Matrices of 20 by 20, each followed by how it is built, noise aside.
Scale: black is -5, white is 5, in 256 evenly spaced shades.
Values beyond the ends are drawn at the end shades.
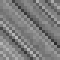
Toeplitz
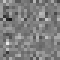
low rank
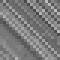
Toeplitz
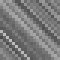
Toeplitz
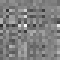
low rank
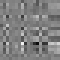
low rank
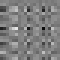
low rank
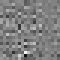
low rank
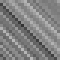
Toeplitz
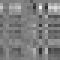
low rank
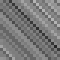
Toeplitz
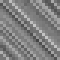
Toeplitz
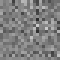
low rank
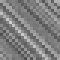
Toeplitz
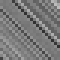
Toeplitz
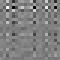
low rank
